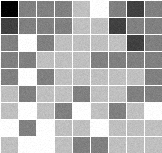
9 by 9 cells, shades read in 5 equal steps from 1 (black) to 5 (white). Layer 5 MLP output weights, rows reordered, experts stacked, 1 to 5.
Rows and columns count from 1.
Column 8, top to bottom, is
2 3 2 3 4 3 4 4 4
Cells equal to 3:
31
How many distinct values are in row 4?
2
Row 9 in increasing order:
3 3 4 4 4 4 4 5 5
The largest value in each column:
5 5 5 4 5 5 4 4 5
